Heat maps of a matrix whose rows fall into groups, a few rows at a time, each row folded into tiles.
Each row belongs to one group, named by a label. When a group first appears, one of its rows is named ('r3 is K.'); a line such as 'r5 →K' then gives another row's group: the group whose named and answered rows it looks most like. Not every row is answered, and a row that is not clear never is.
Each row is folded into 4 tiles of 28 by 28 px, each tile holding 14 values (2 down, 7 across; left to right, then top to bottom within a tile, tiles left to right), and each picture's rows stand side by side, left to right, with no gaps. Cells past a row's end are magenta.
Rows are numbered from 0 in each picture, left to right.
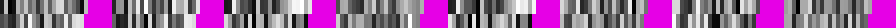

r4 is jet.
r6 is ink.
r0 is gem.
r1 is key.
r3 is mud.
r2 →jet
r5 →ink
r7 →gem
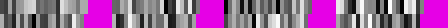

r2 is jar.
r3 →ink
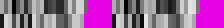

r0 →jar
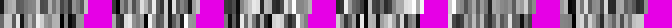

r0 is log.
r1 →key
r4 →ink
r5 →gem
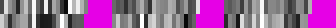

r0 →ink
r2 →log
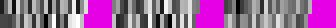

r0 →key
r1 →ink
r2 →log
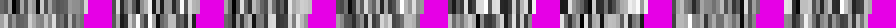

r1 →ink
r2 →mud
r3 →jar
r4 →mud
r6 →log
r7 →gem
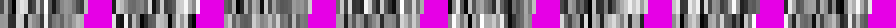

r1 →mud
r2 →jar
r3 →mud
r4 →jar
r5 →jet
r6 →gem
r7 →mud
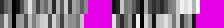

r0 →log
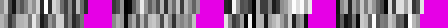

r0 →ink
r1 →log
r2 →jet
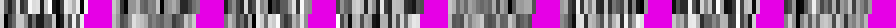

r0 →mud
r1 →gem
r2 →jar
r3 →gem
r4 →ink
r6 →mud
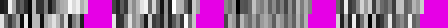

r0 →jet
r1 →key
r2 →log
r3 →key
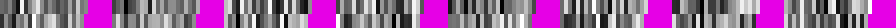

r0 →jar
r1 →log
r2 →gem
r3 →ink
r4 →jar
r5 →key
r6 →jet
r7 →mud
